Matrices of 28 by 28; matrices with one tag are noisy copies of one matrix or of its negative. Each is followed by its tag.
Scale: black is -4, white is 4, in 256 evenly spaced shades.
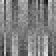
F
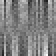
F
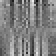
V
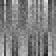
F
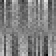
F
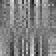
V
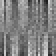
F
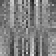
V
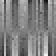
F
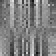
V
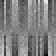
F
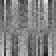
F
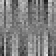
F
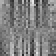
V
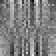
V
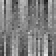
F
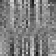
V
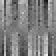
F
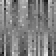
F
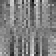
V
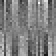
F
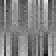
F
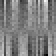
F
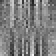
V
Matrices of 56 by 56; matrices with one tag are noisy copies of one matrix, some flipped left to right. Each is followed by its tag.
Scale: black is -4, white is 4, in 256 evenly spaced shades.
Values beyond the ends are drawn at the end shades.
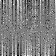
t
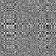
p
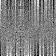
t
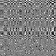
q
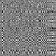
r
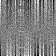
t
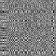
r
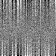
t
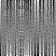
t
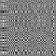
r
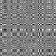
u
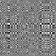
p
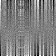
t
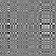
p
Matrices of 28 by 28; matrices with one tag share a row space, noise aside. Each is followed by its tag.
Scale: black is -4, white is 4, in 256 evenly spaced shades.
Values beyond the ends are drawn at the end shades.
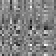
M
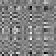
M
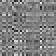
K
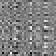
M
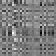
K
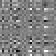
M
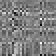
K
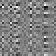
M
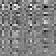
M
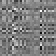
K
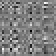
M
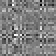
K
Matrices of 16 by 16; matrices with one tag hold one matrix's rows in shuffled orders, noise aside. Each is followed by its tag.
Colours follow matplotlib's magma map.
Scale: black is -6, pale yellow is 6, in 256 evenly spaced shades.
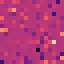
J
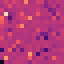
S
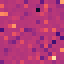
J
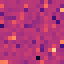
J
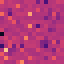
S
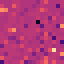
J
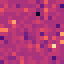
J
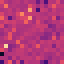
S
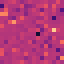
J
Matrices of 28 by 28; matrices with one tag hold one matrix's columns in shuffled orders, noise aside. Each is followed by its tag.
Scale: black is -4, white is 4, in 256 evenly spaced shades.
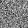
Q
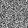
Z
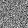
Z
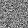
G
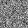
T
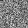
T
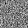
T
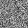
T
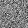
Q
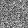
Z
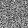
Z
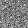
Z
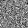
T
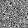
T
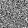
Q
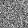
T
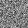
Q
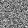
G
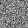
T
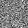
Z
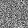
Z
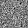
T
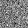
T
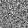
Q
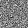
Z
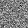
G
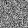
T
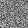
Z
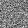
G
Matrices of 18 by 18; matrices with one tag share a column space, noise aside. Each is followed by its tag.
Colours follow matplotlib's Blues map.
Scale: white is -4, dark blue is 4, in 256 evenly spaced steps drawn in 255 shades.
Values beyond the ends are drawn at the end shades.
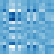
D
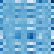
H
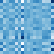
H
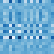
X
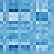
D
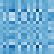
D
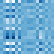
H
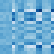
D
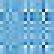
D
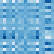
H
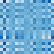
H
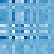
X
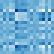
D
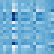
D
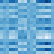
H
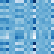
H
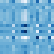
X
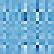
D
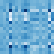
D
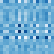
X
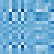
D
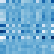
X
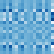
D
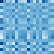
H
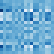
D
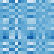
H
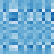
D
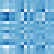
D
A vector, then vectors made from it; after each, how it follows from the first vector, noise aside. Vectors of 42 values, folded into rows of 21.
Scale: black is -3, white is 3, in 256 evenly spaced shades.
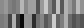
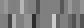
partly zeroed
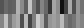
reversed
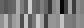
reversed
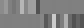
partly zeroed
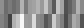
sign-scrambled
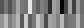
reversed
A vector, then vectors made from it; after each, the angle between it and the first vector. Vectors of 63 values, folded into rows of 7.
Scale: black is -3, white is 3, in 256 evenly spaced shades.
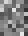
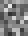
orthogonal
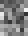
partly opposed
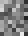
nearly parallel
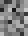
nearly opposite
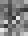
orthogonal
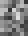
partly aligned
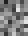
partly opposed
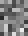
partly aligned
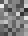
orthogonal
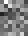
partly aligned
